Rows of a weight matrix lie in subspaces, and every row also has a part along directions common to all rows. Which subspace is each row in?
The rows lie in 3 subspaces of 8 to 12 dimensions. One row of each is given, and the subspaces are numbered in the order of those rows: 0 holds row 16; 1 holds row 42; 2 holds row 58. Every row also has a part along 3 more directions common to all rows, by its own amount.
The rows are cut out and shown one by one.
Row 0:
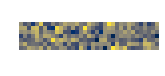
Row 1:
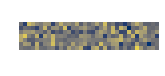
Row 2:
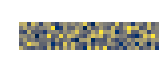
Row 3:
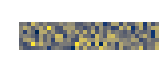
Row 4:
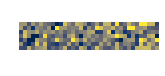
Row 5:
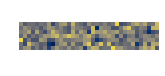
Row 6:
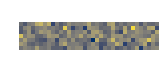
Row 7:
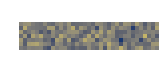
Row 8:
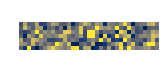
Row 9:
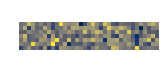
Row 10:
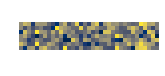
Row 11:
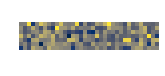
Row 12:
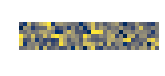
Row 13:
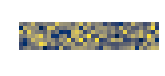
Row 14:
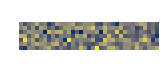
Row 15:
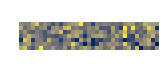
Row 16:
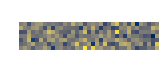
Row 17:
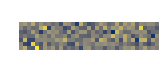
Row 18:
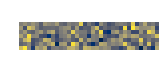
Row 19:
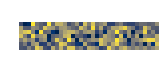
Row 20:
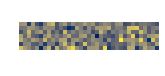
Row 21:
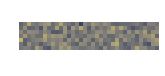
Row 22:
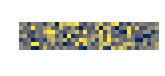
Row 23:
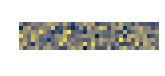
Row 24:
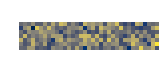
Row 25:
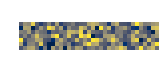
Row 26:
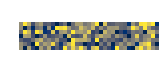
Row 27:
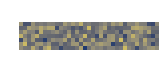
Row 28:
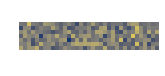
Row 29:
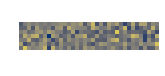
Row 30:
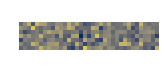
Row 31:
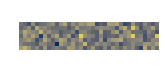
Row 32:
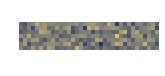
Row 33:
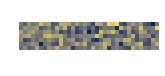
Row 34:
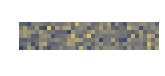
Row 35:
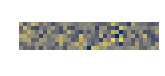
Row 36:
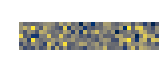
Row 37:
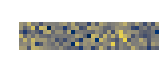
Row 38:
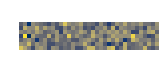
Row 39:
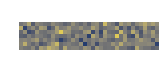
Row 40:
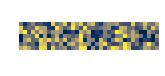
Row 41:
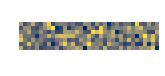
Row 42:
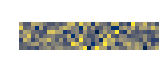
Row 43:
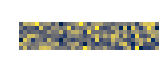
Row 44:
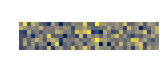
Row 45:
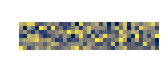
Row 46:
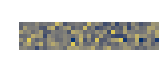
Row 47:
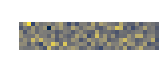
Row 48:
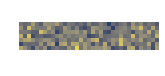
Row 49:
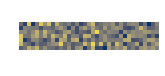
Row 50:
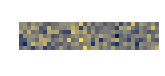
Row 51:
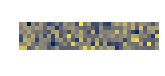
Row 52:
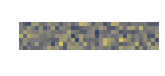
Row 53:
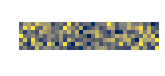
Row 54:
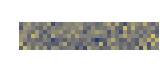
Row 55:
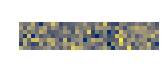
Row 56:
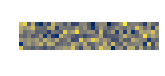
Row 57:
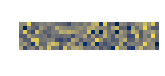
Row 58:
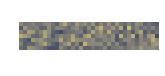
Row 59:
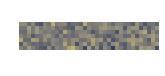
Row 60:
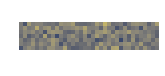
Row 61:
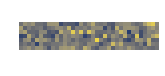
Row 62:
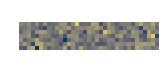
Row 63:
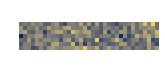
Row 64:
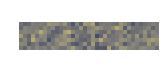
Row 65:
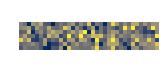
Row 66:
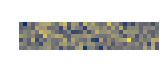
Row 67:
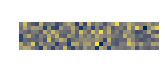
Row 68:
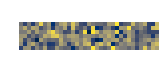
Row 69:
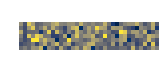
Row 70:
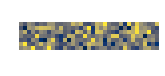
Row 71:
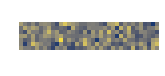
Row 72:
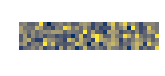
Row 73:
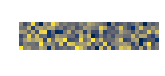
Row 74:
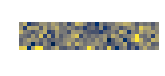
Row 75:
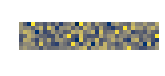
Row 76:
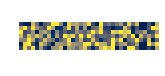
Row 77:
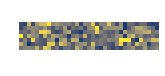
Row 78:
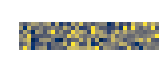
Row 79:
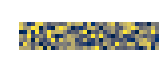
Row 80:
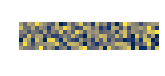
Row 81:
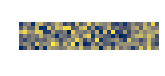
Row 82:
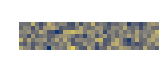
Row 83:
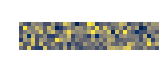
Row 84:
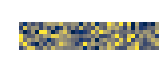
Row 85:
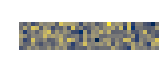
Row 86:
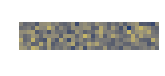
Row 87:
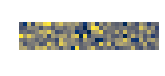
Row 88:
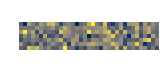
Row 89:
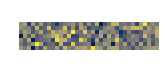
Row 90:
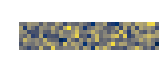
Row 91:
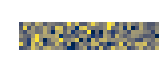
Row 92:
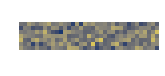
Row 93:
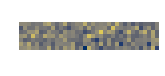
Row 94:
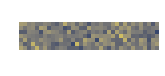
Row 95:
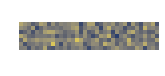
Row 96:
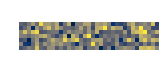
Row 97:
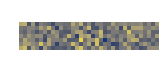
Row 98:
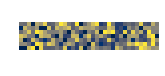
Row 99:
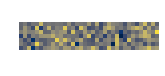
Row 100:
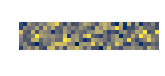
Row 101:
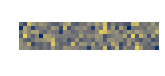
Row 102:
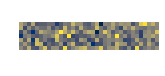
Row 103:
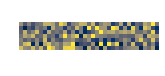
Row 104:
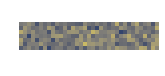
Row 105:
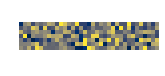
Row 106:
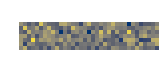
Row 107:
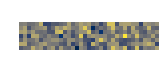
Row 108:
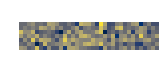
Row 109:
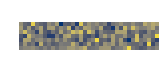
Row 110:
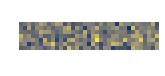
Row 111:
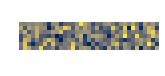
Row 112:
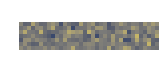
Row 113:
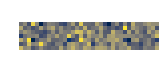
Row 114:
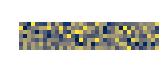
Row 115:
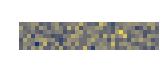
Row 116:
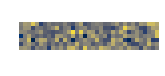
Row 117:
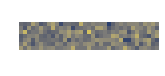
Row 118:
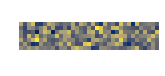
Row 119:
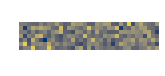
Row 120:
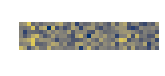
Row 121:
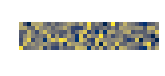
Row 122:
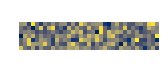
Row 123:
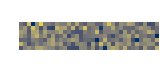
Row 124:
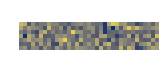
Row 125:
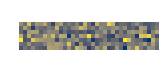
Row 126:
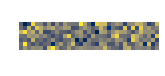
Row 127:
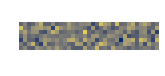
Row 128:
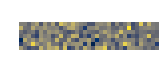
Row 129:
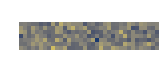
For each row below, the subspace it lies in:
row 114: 1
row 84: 2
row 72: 0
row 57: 2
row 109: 1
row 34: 2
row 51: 1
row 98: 2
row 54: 0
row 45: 2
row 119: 1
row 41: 0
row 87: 0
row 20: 0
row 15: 0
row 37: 2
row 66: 0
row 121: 0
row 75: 1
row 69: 2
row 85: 2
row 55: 0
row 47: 2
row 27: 1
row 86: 1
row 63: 2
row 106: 1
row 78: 0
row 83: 1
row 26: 2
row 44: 0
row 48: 0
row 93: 0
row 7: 0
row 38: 1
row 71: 2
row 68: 0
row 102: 2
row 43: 0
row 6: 0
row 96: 2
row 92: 1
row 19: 1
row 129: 0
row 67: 1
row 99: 2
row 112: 1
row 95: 1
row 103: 0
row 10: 2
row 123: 0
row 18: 0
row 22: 1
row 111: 0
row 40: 0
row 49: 0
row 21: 1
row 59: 0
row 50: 2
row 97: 1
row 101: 1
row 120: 2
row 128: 0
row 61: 1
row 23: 1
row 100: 2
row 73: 0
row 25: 0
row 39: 2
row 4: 2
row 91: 0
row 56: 0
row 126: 1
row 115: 2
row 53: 0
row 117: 1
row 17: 2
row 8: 1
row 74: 1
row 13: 2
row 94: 2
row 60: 1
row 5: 0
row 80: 0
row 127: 2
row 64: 1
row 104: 0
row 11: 1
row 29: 0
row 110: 0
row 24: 0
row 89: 2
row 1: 1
